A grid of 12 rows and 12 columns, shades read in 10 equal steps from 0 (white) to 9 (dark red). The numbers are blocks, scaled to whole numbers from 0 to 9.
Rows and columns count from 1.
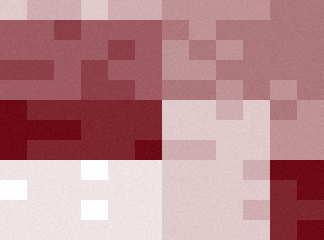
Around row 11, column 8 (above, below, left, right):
2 2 2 2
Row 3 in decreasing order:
7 6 6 6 6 6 5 5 5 5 4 4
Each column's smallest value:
0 1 1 0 1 1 2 2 2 2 4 4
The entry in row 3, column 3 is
6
